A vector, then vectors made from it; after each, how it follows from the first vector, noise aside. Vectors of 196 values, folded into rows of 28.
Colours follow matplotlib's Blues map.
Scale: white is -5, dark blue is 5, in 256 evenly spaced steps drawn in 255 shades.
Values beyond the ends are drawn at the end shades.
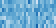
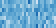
copied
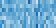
copied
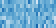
copied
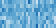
copied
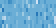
partly zeroed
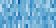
reversed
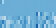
partly zeroed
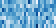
scaled up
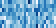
scaled up
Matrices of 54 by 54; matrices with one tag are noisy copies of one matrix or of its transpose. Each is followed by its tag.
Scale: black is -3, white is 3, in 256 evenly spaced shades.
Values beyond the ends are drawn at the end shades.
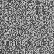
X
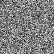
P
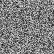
P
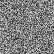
P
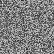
P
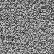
X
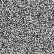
P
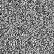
X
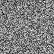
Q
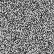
P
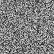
Q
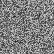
P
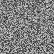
Q
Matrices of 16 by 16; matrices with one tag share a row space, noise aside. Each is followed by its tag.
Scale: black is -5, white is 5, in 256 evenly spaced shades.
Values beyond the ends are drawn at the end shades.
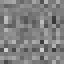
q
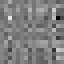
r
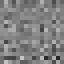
q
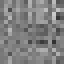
r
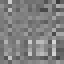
r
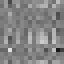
r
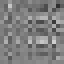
r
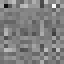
q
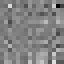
r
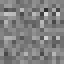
q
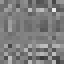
r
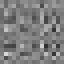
q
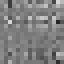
r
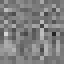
q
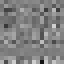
q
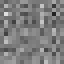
q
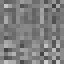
q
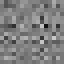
q
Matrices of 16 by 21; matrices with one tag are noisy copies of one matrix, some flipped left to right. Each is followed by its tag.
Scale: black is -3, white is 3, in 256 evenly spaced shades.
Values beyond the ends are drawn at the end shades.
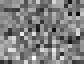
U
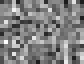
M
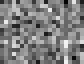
M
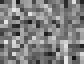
M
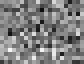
U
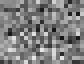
U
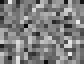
M
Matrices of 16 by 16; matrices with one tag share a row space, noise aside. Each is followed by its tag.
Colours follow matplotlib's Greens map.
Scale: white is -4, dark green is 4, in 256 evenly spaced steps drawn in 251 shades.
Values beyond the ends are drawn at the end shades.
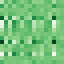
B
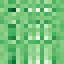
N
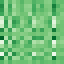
B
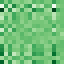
B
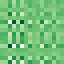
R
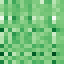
B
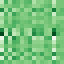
B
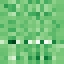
N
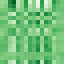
N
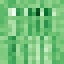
N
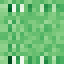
R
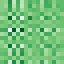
R
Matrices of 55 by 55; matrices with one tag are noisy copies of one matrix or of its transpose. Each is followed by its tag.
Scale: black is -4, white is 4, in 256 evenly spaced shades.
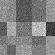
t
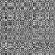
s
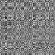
s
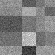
t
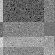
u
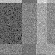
u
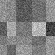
t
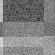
u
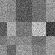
t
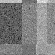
u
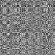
s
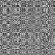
s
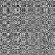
s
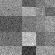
t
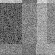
u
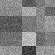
t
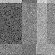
u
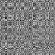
s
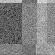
u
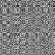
s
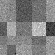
t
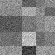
t
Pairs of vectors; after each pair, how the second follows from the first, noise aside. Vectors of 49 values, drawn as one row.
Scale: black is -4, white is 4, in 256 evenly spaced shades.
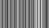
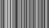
wrapped around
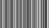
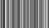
wrapped around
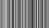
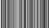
wrapped around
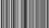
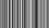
wrapped around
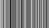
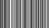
negated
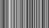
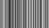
negated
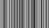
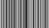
wrapped around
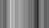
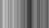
wrapped around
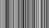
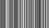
negated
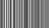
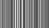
wrapped around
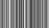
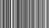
wrapped around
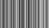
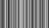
wrapped around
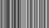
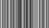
wrapped around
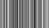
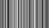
negated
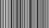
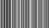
negated
